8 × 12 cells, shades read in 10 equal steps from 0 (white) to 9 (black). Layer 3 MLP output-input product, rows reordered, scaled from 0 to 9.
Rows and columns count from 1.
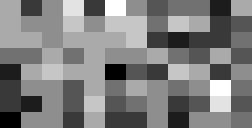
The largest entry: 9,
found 2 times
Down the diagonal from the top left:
3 4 4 5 3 5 5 4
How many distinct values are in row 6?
6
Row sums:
53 44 55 52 57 50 62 66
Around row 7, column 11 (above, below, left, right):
0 4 6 6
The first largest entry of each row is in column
11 11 9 10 6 1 2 1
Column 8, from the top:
6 5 7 3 7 4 4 4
